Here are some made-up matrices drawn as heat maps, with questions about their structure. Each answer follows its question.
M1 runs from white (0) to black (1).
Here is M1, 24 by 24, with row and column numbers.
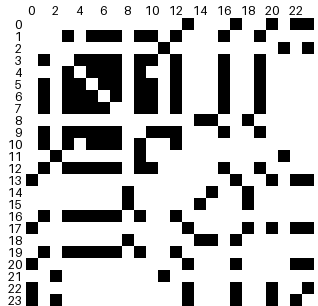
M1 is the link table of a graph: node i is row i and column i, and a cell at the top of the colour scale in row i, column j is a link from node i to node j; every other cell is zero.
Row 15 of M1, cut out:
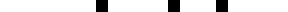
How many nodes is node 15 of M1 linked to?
3
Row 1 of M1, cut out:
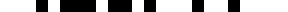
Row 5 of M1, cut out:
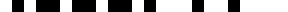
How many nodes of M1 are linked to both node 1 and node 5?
8
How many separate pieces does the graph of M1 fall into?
1
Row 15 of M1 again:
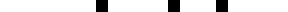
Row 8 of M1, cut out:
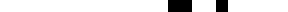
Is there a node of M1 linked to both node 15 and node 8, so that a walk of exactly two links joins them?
yes
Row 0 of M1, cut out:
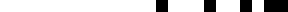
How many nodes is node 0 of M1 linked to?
5
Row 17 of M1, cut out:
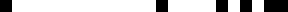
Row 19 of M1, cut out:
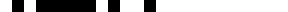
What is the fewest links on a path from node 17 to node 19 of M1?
5
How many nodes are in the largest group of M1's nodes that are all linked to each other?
8
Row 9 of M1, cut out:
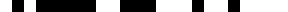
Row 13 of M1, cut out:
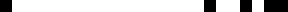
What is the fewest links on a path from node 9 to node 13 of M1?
4
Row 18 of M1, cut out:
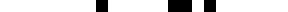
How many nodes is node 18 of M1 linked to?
4
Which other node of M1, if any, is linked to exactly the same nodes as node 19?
node 16
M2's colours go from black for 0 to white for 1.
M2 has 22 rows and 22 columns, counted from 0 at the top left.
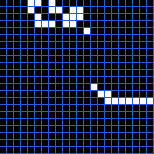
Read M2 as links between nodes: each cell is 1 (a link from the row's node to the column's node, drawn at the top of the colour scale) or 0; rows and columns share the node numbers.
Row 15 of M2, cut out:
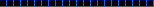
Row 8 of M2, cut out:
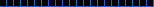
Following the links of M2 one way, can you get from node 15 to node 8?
no
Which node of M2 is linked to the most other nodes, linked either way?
node 14
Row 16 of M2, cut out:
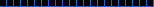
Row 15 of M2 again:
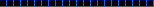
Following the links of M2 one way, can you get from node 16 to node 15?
no
